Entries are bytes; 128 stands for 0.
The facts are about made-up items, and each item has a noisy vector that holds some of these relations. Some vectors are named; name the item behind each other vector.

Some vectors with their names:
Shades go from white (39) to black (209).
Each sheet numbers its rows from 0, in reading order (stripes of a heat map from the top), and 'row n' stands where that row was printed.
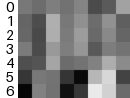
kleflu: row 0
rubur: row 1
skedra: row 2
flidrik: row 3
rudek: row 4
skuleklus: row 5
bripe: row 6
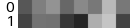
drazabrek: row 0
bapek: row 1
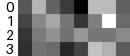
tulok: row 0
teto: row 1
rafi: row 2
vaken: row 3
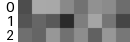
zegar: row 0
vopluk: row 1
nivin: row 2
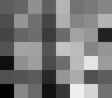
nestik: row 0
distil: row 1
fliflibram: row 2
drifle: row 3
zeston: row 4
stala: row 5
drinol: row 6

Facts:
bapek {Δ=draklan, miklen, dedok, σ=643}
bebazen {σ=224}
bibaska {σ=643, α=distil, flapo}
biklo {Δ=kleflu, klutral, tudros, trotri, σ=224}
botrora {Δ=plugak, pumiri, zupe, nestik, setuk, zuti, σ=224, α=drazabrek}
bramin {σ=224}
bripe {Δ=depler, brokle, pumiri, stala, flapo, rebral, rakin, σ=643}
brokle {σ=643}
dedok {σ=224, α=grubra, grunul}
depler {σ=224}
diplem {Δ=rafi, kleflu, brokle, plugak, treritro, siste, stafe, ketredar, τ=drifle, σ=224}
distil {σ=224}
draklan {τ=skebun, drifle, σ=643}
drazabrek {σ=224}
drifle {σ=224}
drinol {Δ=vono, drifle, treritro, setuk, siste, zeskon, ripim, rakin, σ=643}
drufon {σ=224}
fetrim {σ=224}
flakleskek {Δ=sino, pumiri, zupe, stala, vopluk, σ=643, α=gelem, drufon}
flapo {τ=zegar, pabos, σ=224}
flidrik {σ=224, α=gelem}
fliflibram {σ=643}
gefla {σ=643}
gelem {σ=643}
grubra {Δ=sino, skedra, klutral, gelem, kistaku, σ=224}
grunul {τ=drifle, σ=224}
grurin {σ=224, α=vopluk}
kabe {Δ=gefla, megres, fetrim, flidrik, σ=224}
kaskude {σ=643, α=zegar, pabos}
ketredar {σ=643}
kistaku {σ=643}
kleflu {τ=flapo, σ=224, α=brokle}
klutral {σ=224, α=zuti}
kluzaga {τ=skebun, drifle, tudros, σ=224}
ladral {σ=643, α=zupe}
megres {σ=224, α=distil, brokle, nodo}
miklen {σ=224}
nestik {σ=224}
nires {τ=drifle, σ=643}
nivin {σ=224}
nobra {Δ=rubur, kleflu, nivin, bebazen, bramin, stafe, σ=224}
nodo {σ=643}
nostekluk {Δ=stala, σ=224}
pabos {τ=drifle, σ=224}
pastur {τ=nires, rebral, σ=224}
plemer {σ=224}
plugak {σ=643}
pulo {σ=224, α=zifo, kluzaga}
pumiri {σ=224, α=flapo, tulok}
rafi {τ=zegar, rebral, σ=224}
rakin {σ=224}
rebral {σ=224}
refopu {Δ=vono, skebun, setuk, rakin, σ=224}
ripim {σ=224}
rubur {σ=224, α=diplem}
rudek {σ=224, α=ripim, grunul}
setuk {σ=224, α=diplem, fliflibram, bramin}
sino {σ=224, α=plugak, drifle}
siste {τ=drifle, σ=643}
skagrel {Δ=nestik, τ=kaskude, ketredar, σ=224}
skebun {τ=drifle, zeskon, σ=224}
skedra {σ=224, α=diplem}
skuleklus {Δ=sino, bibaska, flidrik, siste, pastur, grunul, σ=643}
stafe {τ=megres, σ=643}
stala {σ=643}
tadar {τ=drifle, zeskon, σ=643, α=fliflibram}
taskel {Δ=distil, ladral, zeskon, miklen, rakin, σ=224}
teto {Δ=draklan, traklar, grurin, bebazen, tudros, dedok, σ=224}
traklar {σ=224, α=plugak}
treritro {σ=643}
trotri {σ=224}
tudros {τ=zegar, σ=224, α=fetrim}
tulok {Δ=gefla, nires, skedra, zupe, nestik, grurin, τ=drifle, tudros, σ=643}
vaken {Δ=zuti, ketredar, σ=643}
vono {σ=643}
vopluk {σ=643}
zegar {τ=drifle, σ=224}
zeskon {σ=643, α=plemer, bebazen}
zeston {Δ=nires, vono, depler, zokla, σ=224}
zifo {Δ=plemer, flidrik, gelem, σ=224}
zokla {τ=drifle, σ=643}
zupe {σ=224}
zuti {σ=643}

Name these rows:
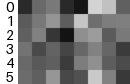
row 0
flakleskek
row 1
zupe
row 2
brokle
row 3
gefla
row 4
stafe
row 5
tadar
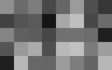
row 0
draklan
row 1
vono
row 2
gelem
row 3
skebun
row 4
flapo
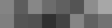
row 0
megres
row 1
bibaska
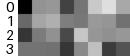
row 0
refopu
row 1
pabos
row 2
ripim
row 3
siste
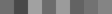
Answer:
sino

